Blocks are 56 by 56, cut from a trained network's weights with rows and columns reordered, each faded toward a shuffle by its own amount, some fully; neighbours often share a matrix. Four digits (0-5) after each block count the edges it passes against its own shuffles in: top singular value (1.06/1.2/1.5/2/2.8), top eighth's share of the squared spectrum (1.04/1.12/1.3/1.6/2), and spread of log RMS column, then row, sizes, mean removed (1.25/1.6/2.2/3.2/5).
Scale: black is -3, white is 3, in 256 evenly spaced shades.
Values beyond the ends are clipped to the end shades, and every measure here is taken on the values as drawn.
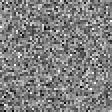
0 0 0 0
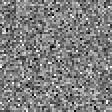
0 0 0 0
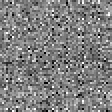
3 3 2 1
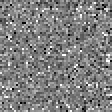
0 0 0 0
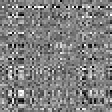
4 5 3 4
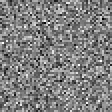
2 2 0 0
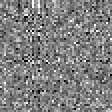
3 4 2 2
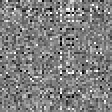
4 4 2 3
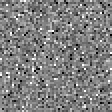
0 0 0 0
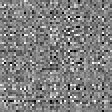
3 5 2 3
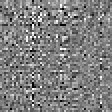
3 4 3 2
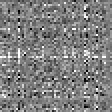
3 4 4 2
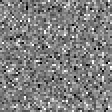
1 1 0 0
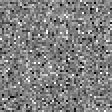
0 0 1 0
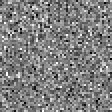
1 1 0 0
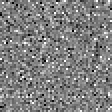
0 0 0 0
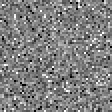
0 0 0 0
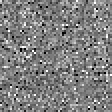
2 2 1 0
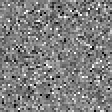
0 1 0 0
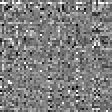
3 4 3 2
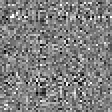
3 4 2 2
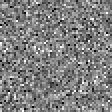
2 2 0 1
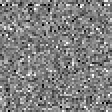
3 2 0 1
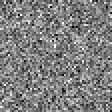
1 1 0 0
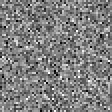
1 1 0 0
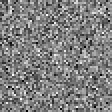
2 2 0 0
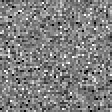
1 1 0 0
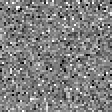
0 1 0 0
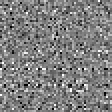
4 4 2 2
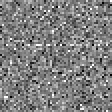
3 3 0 1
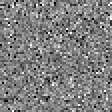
1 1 0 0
